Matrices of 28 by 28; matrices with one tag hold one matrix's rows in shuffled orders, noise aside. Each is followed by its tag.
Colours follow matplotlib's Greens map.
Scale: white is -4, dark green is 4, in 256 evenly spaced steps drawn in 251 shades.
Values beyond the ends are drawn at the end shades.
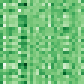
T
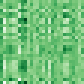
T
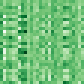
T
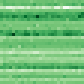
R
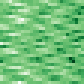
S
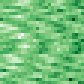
S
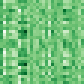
T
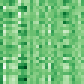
T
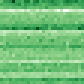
R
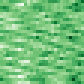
S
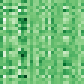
T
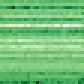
R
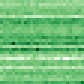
R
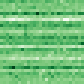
R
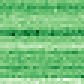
R
